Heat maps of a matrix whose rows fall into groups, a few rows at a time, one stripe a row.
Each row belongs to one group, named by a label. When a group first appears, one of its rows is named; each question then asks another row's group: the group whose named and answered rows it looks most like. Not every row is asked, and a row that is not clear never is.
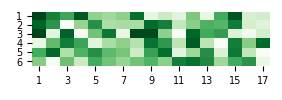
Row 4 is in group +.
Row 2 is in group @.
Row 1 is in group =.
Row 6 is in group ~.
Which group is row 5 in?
@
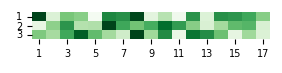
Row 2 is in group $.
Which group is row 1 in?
=
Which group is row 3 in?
=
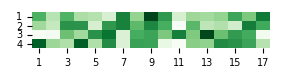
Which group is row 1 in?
+
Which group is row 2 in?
+
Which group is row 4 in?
=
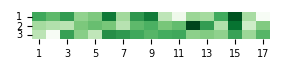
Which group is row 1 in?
=
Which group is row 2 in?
~
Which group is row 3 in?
$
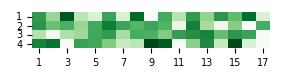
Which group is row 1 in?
=
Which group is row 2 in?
+
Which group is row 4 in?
@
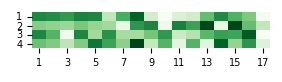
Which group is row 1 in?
=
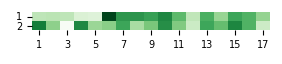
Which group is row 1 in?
$
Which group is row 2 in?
@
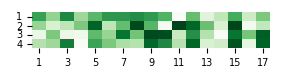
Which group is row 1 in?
+
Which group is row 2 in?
~
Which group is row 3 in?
+
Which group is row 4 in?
+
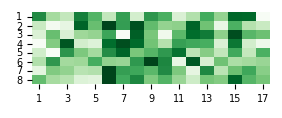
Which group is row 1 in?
@
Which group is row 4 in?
$
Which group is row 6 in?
+
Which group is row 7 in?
$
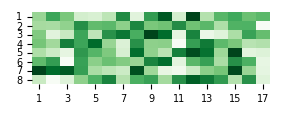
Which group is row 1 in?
+
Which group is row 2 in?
~
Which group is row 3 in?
+
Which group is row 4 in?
=
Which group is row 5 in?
~
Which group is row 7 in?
=
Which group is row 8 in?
~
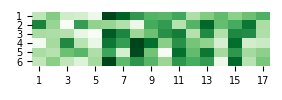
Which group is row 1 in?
$
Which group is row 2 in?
@
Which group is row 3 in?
$
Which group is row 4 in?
$
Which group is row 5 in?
~
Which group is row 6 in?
$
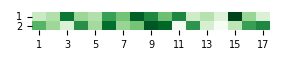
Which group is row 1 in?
$
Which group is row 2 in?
+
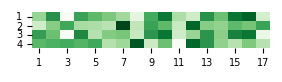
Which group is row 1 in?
@
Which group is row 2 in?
+
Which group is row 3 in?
@
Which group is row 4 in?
=
